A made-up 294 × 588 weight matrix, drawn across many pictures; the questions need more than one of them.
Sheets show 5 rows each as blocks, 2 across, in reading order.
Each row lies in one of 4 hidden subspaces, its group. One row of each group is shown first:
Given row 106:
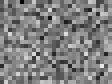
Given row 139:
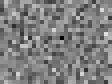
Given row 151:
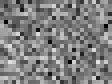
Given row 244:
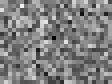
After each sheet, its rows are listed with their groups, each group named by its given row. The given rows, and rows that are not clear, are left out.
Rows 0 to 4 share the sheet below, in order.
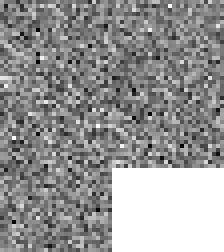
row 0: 151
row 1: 151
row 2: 139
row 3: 151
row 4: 139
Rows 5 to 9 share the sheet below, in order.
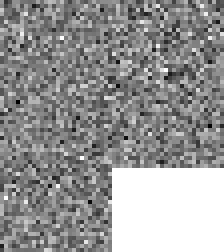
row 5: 139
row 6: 106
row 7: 244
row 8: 139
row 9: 106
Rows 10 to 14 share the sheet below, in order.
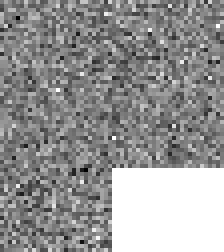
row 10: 244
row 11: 151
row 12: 151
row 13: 106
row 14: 244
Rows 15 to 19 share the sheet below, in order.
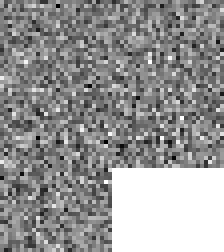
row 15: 151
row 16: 151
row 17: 151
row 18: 151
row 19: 244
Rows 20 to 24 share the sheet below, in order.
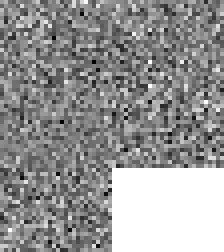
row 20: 244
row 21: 151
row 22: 139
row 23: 106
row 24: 151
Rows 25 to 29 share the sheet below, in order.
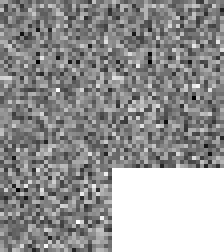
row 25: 151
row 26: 151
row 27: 151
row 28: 244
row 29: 106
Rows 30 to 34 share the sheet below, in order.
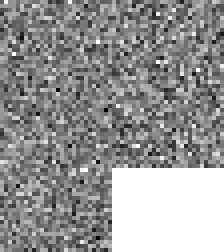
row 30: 139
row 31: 139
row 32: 151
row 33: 151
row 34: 244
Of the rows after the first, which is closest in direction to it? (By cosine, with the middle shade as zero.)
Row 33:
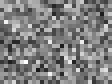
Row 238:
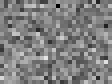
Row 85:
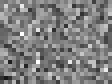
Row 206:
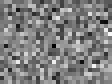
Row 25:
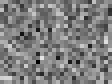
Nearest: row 85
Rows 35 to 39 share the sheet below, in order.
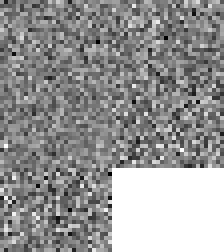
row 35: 139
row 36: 244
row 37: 106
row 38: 106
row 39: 106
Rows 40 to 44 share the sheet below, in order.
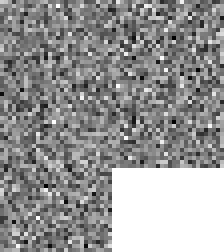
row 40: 151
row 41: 139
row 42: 244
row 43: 139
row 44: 139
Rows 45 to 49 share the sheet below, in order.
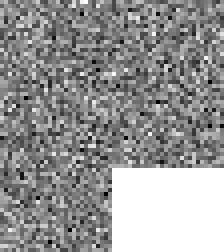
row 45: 244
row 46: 139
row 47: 106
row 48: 139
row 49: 151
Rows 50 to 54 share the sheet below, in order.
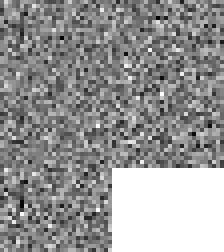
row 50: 139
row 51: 139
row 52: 139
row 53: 139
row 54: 139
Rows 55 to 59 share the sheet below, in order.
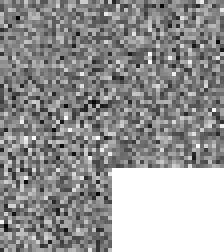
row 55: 244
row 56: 151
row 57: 106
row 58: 139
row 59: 106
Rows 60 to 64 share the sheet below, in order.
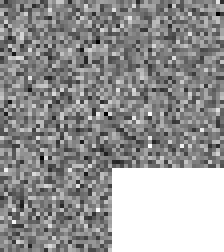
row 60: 139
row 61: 244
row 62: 106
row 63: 151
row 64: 139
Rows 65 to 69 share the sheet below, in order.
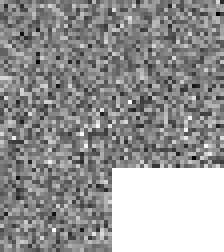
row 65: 151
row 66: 244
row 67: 139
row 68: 244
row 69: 106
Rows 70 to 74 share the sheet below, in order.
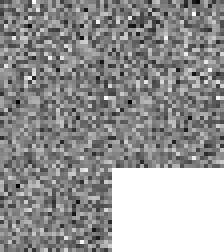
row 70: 106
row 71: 244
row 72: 244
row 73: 244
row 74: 244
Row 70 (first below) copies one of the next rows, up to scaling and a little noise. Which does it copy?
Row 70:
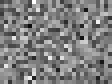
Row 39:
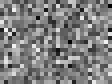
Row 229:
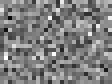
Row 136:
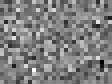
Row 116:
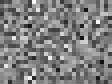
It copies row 116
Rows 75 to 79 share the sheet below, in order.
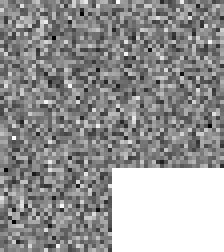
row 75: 244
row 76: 139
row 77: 139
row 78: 139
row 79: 139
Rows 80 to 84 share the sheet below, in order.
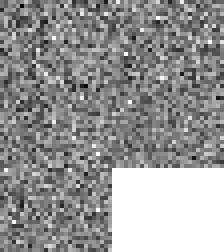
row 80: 244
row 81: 139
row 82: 244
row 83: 244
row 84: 139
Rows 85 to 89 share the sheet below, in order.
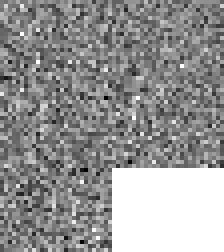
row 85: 151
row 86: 106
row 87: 244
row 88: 139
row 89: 244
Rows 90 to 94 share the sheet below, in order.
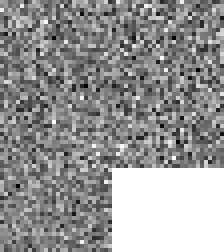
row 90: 244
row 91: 139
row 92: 244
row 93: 151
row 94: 244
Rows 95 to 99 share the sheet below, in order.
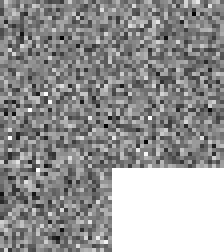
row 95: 139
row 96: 244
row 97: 106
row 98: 106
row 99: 106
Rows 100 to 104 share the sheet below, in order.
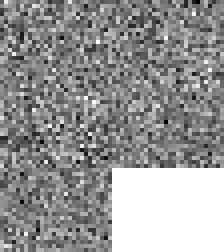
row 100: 139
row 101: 244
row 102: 106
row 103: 244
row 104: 151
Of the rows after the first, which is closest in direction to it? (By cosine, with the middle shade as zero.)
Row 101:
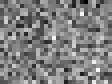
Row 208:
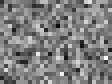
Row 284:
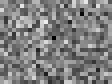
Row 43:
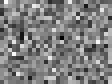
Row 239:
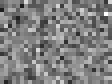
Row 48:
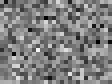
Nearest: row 239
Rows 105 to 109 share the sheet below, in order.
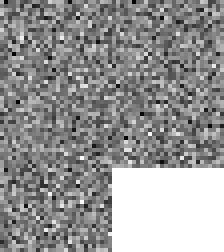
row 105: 139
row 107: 244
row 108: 139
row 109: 139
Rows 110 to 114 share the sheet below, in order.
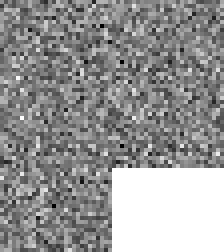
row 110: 139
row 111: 151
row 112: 151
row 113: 151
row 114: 244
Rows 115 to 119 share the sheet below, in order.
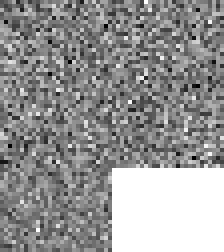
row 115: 151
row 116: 106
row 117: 151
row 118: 244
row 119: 151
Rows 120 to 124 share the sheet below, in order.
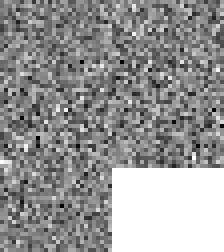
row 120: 106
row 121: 151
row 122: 151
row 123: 139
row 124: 139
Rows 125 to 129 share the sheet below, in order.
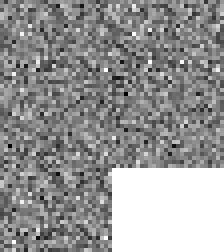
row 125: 151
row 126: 151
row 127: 151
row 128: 106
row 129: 151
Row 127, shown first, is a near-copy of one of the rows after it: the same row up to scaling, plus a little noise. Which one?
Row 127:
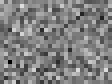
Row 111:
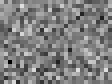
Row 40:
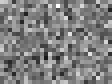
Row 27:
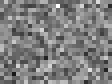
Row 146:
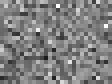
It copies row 111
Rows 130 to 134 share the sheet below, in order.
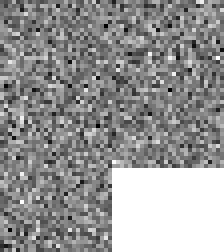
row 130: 151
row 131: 151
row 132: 139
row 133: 151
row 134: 151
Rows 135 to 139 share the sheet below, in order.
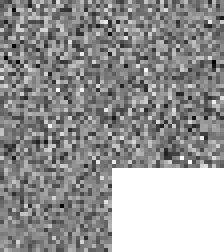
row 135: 106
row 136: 106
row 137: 151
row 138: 106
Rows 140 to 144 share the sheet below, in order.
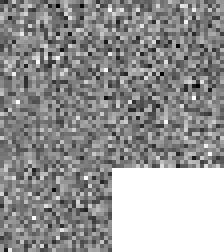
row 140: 151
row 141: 106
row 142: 244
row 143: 244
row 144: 106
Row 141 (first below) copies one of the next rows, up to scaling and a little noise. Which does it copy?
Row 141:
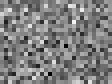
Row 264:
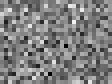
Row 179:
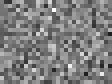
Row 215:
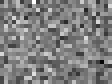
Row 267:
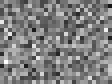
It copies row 264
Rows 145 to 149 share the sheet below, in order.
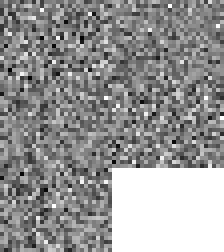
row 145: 106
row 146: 151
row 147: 244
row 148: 106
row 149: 244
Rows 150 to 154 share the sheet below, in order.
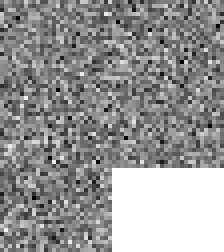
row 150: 244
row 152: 151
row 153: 139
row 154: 106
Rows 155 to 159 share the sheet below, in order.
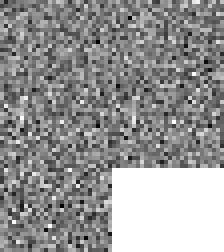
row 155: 139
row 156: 244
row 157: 139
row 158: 139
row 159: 139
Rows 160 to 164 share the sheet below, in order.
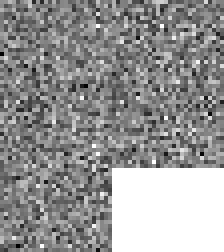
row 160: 106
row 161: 139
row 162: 244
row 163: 106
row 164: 139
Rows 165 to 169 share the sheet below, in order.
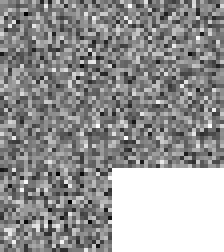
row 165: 106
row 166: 106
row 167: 139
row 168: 139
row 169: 151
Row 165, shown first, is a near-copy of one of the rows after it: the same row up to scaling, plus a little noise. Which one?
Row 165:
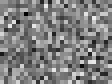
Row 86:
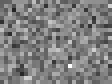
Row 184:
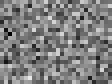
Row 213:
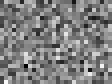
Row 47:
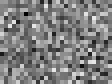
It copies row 47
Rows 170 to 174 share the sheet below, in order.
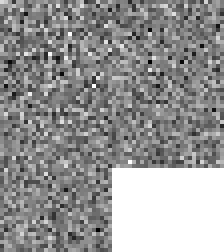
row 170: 151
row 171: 151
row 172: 139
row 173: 139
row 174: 106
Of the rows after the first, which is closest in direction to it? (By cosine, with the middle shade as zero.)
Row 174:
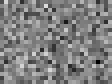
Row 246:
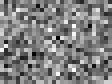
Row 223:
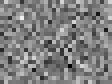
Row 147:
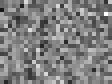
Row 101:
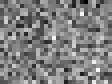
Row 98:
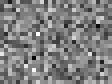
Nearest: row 223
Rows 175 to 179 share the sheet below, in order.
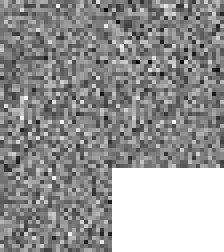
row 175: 151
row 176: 151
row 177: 139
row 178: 139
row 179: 106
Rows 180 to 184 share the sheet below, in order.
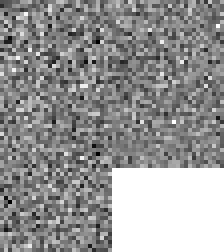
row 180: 139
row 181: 151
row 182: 244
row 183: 139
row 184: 106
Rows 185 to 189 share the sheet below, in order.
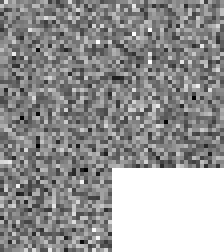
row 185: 139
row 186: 151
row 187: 151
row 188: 244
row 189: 244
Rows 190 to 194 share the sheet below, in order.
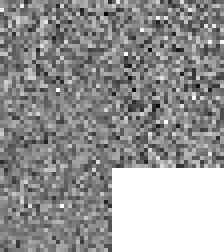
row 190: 244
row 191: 139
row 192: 151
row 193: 244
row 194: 139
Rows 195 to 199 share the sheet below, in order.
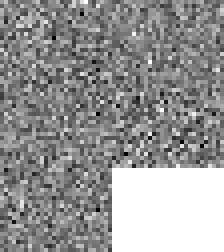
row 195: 244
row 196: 151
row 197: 106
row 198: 139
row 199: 139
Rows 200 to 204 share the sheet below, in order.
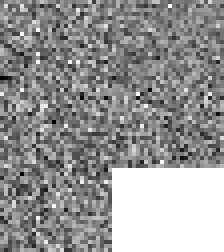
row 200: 151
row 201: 151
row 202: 244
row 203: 106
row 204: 244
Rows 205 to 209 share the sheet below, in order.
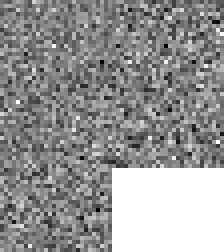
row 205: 106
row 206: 106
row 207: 244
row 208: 151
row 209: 139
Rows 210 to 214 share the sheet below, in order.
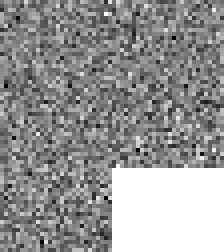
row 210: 244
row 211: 139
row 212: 139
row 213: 106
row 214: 106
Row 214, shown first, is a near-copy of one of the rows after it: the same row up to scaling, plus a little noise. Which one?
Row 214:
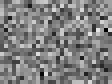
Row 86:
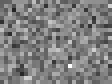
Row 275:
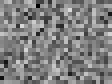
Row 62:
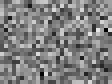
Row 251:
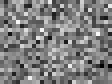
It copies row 62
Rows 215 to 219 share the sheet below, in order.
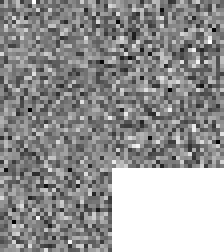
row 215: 106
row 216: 139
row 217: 106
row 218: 151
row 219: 139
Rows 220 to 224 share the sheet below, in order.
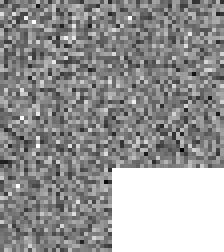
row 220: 106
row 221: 244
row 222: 151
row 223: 106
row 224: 244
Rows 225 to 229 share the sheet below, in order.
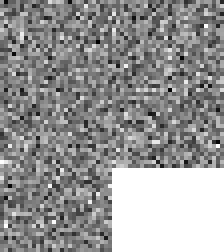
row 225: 139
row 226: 106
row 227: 151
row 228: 151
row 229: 106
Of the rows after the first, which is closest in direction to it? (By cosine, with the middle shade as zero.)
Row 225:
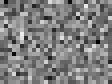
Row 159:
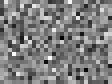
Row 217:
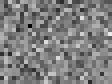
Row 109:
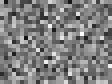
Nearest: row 109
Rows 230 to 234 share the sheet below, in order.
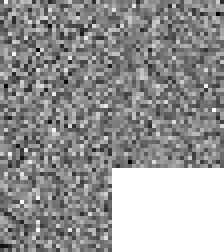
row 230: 139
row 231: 244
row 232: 106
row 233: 139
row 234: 151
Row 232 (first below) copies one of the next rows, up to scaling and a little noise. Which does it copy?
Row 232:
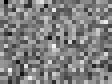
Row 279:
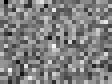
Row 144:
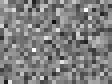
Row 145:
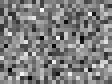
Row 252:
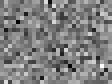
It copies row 279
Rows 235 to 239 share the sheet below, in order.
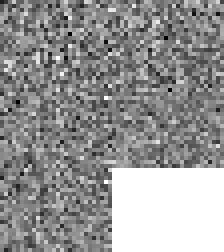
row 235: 151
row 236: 244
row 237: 244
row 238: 151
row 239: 244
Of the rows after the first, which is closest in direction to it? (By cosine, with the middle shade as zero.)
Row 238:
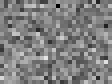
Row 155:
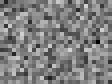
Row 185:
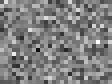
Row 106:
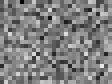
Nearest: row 155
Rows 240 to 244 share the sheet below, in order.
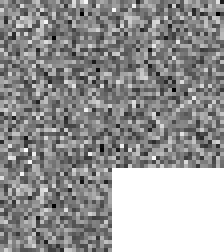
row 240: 244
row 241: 244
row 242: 106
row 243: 151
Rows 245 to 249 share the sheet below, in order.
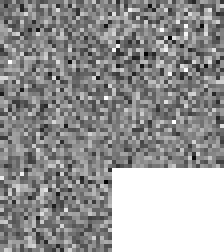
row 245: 151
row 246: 106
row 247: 244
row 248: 139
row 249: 244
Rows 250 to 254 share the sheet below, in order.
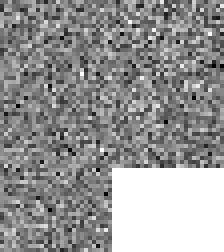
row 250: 139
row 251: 106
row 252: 106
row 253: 244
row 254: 151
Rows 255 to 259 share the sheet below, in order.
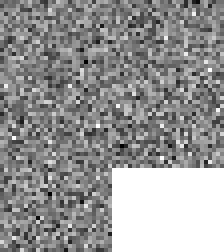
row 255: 139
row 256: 244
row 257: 139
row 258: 151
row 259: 139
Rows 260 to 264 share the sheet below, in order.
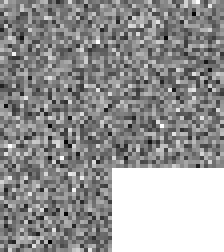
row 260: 139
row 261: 244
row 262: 151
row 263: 151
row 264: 106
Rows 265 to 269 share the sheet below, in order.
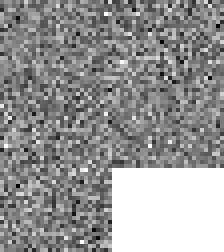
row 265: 244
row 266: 151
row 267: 106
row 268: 151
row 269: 244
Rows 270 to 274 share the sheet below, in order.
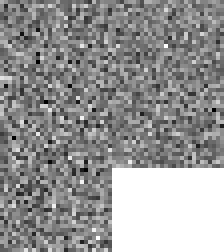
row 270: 151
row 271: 106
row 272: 139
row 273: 139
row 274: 244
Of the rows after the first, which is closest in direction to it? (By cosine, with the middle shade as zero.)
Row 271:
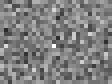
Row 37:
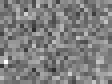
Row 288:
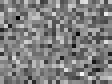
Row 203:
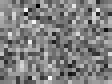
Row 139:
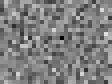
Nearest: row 203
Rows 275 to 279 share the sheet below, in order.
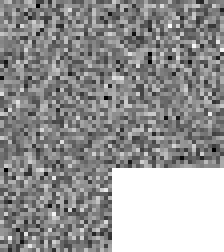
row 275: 106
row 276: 151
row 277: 244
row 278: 106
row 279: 106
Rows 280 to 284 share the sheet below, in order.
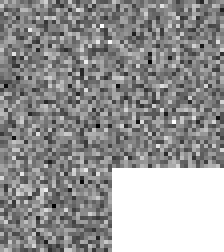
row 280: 139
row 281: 151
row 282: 139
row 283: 139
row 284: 244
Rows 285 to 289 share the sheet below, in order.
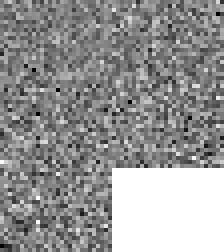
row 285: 106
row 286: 244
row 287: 151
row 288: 244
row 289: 151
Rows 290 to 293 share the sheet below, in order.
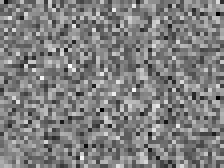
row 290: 106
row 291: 244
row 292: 139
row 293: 244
